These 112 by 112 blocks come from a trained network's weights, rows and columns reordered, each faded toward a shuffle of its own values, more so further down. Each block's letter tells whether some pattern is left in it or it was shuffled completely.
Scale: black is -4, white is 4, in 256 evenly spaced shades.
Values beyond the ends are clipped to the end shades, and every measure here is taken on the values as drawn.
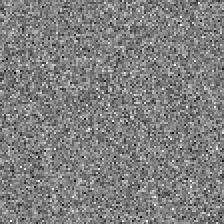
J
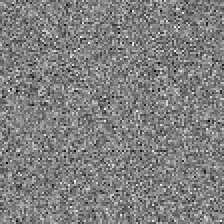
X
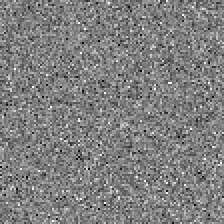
J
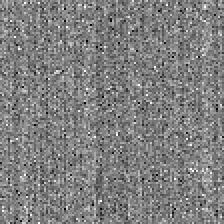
X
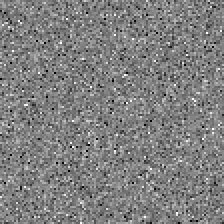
J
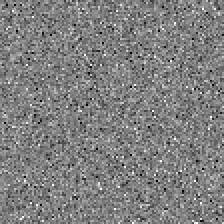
J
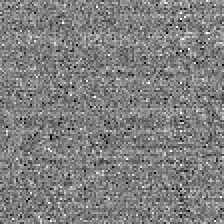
X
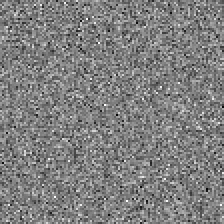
J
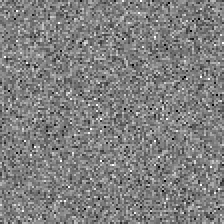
J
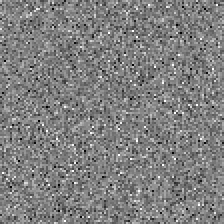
J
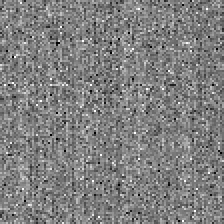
X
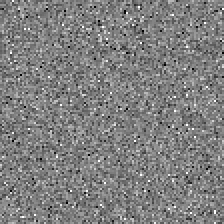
J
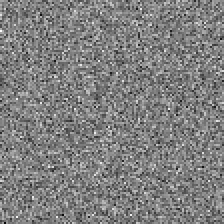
X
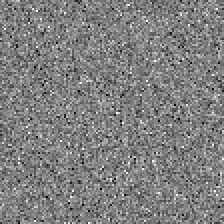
J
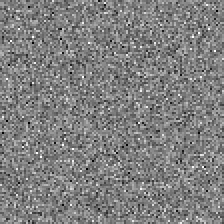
J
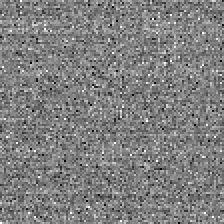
X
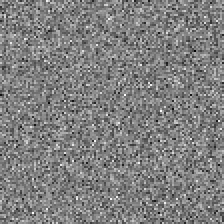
X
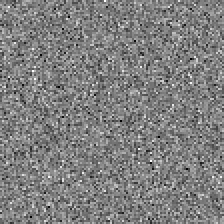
J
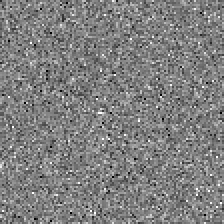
J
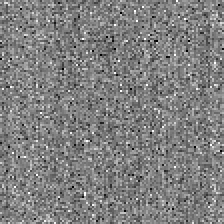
X
